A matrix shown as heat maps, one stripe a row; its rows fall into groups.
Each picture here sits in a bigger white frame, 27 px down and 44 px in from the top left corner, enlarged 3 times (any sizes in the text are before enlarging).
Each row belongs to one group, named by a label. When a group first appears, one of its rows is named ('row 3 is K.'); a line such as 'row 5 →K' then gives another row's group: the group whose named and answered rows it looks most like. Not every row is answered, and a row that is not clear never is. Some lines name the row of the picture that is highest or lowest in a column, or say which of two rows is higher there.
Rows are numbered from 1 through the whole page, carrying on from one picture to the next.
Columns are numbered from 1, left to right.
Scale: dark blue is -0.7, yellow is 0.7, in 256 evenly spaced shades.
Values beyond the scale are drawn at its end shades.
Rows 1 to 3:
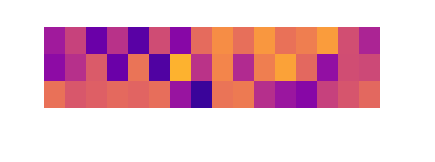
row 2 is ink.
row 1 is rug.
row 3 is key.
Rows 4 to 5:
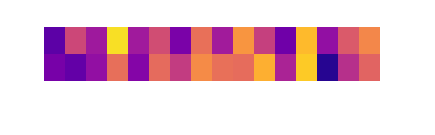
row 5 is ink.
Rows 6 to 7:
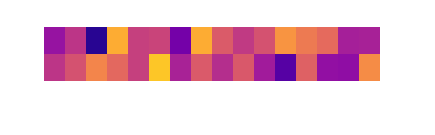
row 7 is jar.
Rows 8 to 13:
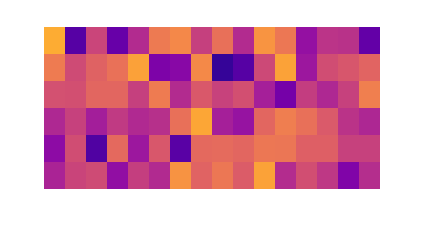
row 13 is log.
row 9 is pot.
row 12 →rug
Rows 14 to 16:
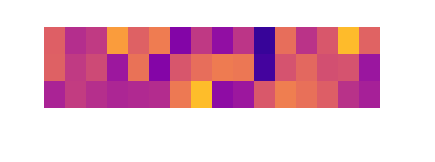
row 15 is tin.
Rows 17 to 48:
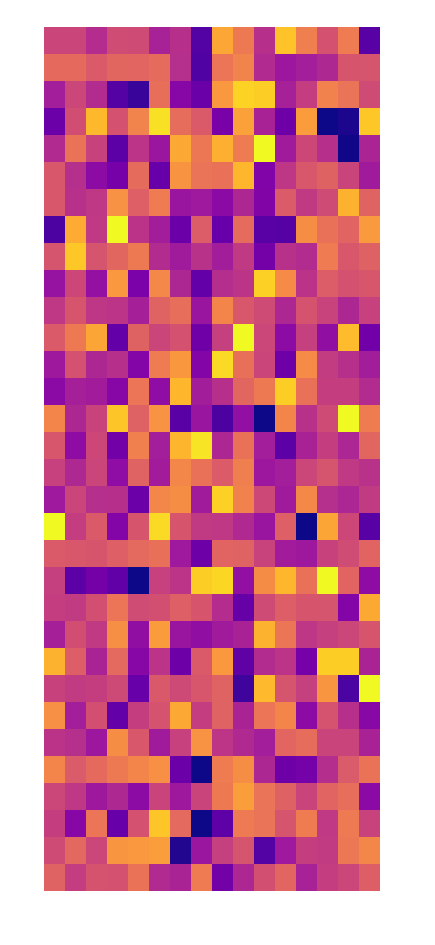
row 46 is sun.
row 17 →tin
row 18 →key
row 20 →jar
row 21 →log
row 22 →tin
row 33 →tin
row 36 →key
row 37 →rug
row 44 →key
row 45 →rug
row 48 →pot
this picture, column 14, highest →37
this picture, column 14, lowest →20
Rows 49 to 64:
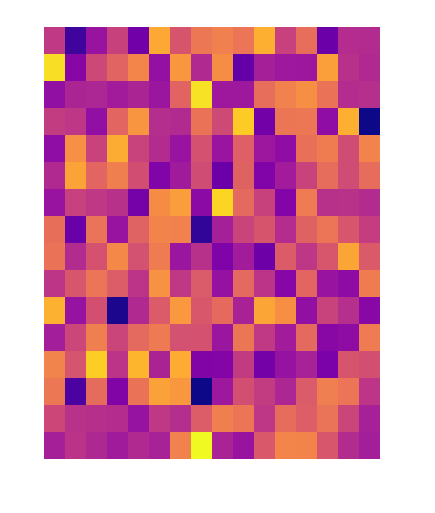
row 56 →sun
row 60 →jar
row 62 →sun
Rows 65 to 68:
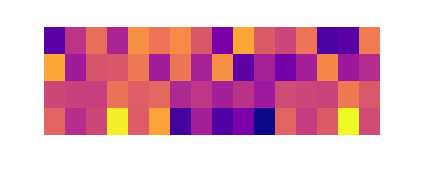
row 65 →jar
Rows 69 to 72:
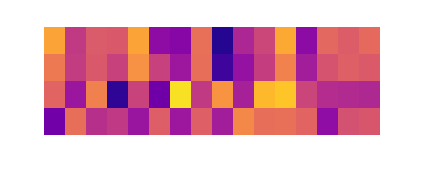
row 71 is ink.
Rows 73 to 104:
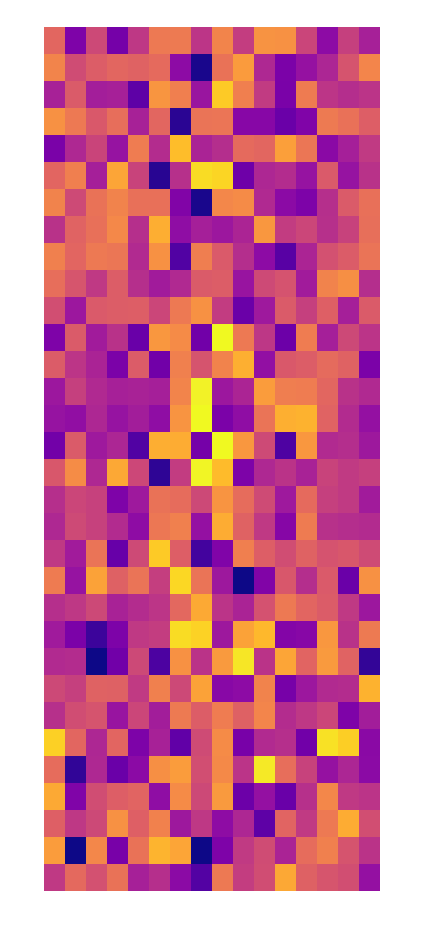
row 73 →ink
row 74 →key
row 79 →key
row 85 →tin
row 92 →sun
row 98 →log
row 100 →ink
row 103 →sun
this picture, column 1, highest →99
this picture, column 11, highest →100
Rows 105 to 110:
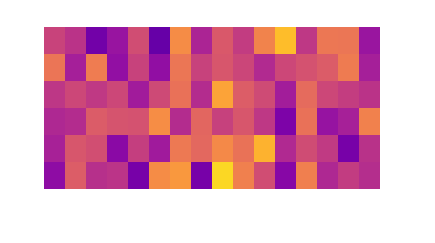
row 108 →jar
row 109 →log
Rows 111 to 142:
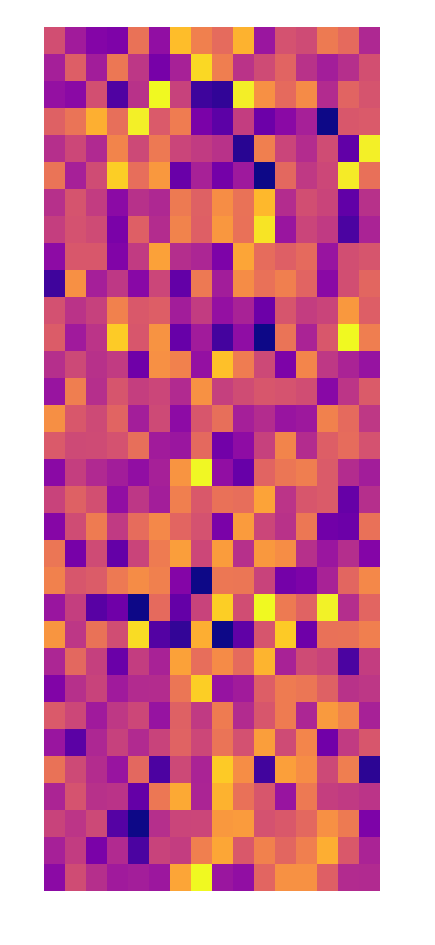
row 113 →sun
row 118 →log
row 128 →log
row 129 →jar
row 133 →pot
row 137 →ink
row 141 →rug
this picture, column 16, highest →115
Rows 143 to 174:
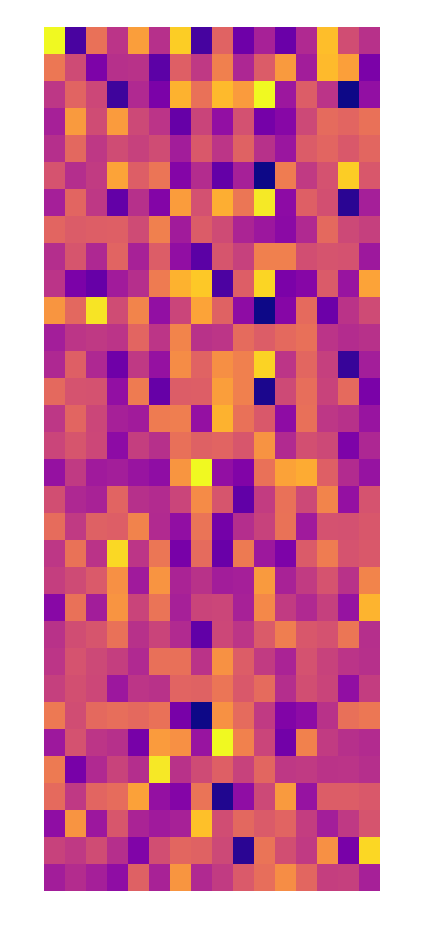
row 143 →sun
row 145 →log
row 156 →tin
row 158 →log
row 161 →pot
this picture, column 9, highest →169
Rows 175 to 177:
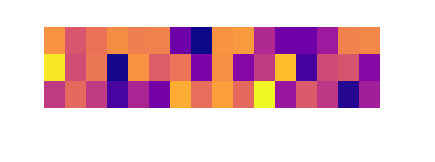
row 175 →key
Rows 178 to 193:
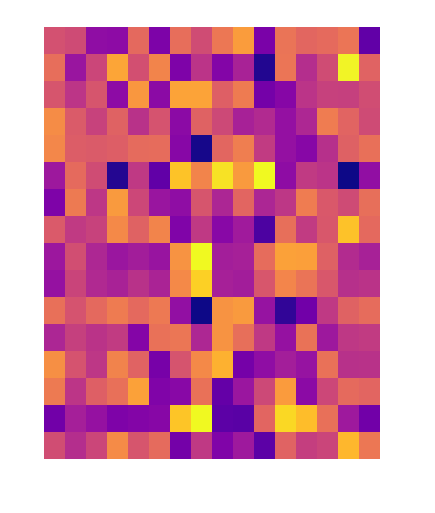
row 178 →tin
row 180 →tin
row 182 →key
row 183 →log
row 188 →key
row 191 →pot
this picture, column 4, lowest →183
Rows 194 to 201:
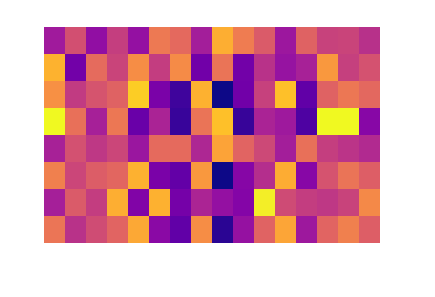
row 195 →sun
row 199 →pot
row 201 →pot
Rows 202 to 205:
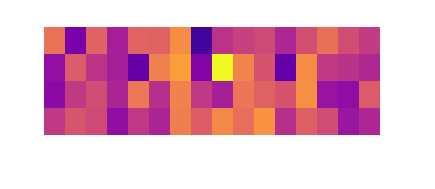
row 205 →log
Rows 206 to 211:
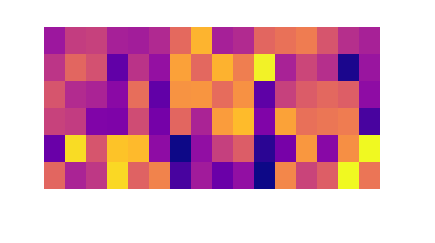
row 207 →log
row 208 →tin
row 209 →tin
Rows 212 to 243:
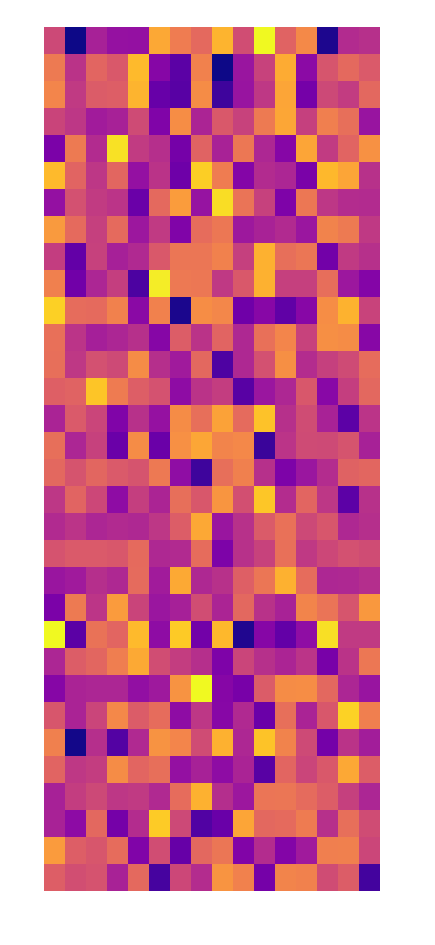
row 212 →ink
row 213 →pot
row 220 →ink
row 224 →pot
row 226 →log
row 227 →tin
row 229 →log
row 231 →pot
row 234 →sun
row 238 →ink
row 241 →sun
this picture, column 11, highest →212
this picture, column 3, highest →225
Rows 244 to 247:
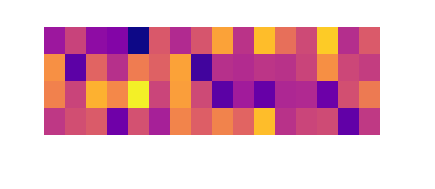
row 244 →rug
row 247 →log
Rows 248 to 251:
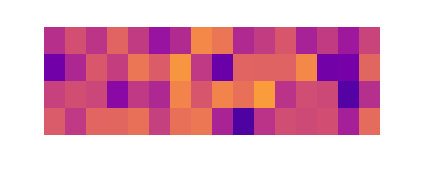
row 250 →log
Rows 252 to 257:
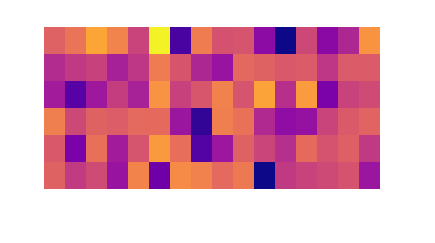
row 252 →jar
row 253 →sun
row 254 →ink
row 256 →sun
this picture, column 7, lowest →252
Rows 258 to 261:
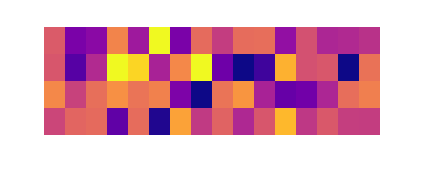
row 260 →key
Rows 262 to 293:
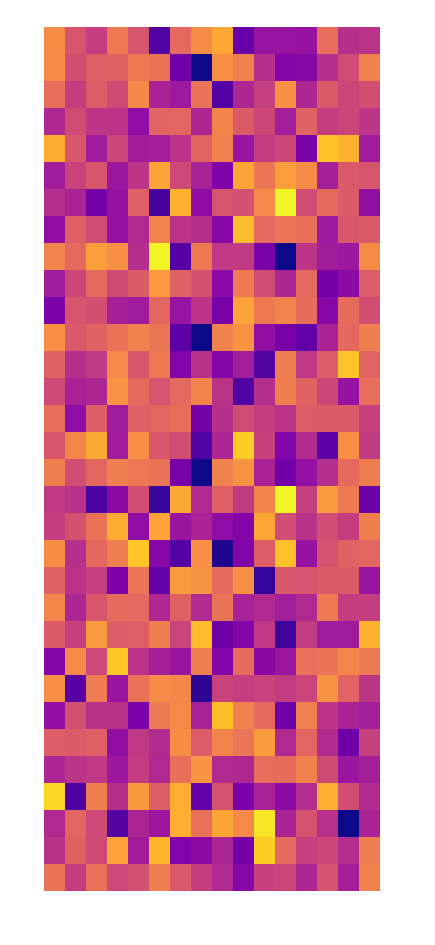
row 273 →key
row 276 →sun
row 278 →key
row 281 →pot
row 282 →tin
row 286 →sun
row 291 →log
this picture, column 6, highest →270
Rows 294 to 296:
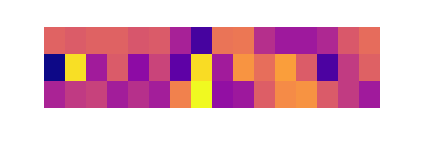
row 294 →key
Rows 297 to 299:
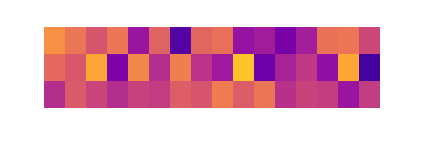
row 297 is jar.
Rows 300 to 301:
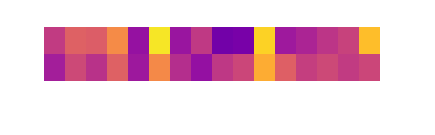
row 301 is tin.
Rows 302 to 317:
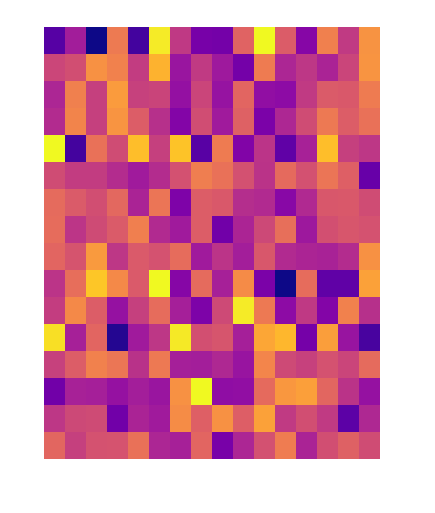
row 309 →pot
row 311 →jar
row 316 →log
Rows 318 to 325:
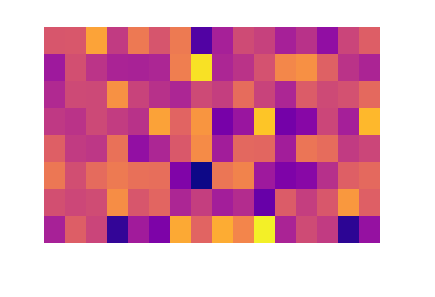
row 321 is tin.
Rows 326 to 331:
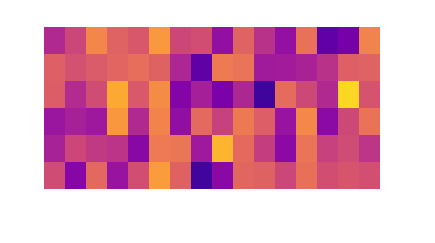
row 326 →jar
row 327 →key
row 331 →sun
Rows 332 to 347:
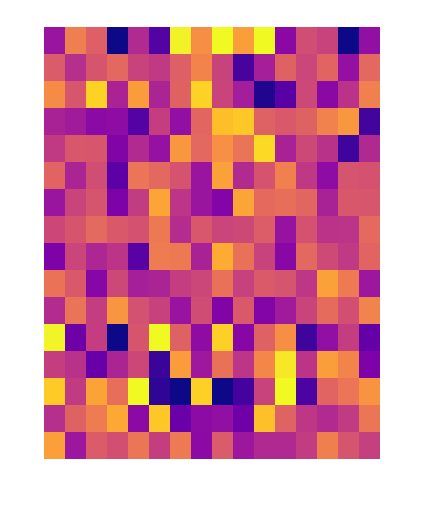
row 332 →log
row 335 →rug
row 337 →ink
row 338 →sun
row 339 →jar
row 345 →pot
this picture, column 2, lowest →343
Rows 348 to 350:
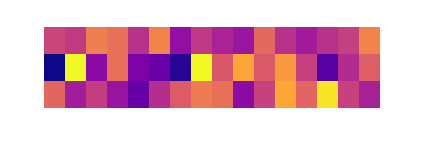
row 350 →rug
